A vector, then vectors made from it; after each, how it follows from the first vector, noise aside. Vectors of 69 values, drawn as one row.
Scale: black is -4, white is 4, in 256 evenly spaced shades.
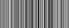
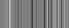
partly zeroed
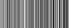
wrapped around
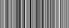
reversed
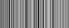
sign-scrambled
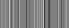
partly zeroed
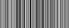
reversed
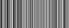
wrapped around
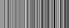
wrapped around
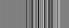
partly zeroed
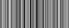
reversed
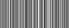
sign-scrambled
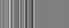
partly zeroed
